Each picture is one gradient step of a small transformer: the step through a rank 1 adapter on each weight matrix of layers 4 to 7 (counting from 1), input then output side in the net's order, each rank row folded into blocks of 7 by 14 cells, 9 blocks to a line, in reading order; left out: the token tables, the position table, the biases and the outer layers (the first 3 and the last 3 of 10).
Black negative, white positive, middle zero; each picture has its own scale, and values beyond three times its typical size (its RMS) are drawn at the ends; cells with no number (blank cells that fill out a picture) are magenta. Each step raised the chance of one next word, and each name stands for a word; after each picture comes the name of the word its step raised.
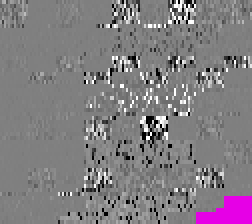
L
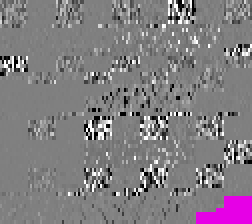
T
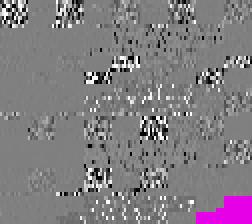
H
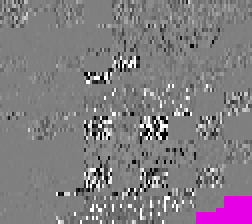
H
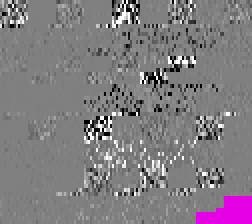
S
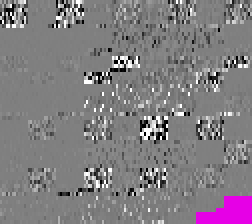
H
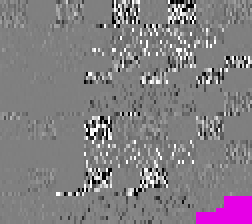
S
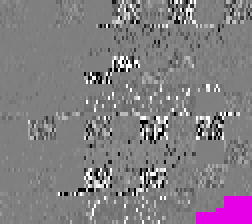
H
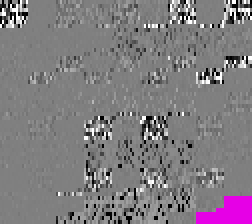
L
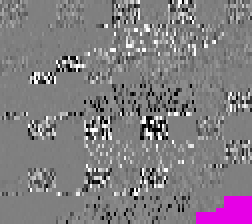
T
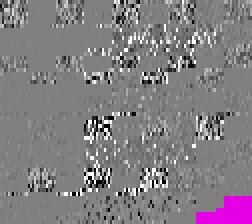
S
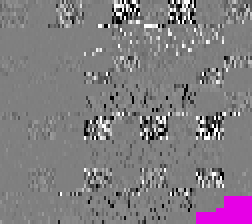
T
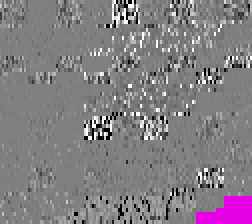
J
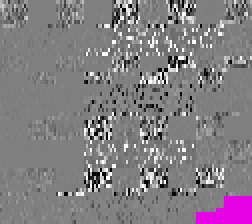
S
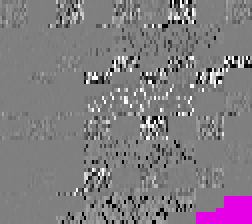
L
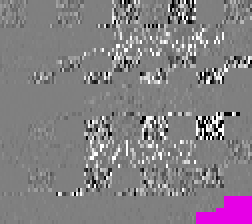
J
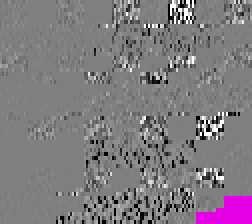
L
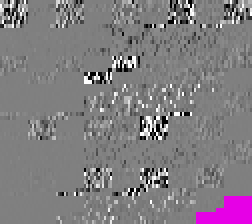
H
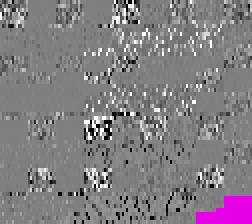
J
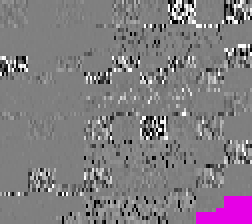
L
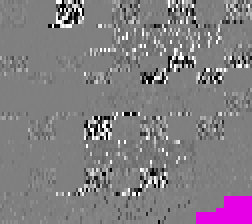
S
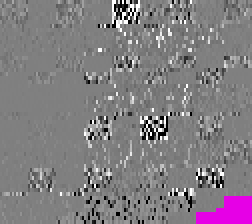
J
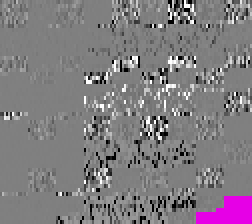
L
